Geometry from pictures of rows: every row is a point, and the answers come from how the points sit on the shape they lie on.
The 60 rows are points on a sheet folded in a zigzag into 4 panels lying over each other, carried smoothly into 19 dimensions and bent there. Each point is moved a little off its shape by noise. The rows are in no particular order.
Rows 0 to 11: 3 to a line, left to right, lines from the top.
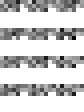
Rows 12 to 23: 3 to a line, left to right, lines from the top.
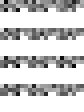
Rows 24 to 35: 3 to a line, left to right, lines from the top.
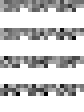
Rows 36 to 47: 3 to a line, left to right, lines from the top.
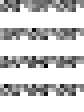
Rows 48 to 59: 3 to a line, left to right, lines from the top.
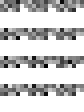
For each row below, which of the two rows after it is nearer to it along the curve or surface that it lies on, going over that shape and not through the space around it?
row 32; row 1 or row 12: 1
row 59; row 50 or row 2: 50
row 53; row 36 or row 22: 22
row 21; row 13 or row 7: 13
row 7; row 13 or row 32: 32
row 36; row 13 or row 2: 2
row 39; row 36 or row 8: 36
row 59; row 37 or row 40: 40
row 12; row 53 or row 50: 53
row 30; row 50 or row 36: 50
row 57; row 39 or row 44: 44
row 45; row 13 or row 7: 7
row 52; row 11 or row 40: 40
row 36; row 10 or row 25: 25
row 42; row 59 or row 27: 59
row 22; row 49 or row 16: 16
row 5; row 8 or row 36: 8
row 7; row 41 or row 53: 41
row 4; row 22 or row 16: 16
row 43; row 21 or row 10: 21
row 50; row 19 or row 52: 52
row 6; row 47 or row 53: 47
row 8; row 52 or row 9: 9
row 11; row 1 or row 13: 13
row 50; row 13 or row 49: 49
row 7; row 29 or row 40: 40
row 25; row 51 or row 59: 59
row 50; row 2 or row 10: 2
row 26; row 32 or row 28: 28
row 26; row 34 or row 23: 23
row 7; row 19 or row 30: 30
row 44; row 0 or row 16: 16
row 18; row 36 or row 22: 22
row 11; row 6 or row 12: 12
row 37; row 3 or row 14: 14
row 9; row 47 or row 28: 28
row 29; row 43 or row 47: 43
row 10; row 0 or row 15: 15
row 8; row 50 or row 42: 42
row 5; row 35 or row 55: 55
